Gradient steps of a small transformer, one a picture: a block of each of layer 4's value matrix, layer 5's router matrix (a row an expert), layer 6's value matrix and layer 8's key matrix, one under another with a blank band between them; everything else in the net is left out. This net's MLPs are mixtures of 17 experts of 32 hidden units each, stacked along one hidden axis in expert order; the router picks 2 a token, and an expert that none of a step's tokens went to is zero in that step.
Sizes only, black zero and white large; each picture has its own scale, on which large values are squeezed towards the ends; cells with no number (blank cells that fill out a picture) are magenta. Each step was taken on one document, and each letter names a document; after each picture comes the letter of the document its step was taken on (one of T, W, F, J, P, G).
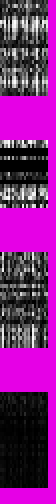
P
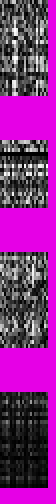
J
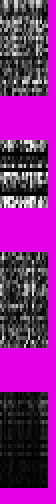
J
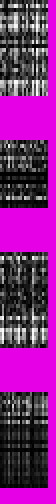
P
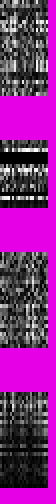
J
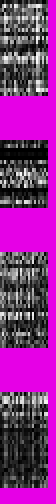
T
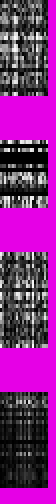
J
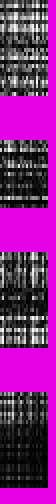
P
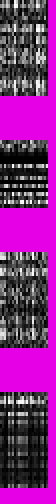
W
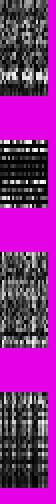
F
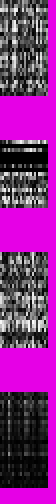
J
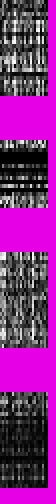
W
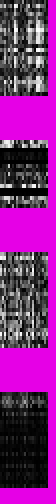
W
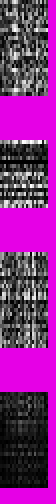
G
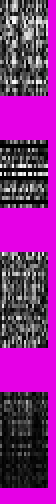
F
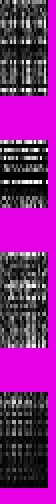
F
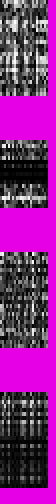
G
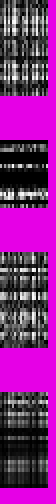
P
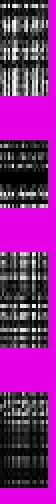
P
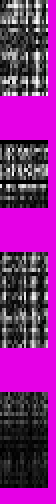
P
